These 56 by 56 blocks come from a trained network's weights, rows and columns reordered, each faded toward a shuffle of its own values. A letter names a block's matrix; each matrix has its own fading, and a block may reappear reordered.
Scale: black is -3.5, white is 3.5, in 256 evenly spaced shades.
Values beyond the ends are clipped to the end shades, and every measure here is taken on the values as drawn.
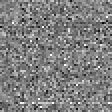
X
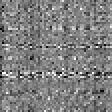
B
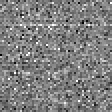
X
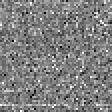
X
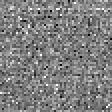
X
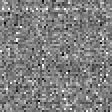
X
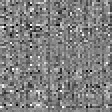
B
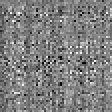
B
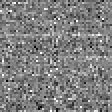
X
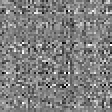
B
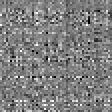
B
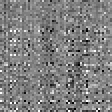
B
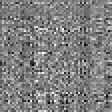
B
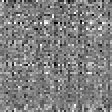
B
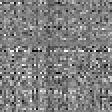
B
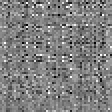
B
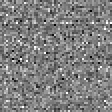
X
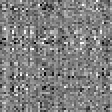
B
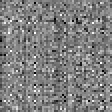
B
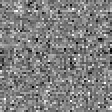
X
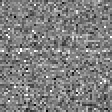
X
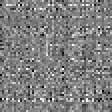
B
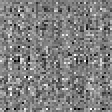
B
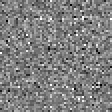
X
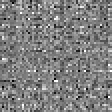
B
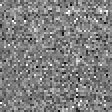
X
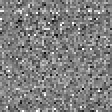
X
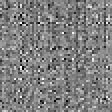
B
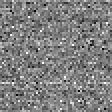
X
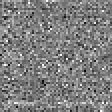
X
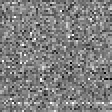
X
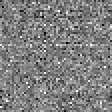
X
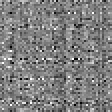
B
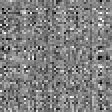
B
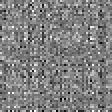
B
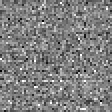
X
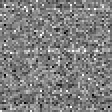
X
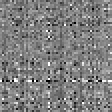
B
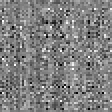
B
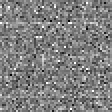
X
